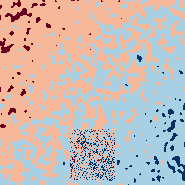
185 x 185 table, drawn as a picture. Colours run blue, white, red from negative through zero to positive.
The texture is blotchy. Values change most from cell to cell in the bottom middle. There is an overall slope up to the top left. An odd patch, rougher than its surroundings, sits in the bottom middle. No row or column stands out.
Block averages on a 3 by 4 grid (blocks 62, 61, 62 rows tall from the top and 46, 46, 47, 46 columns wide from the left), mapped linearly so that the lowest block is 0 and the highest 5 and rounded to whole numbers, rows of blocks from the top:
5 4 3 2 | 4 3 2 1 | 3 2 1 0
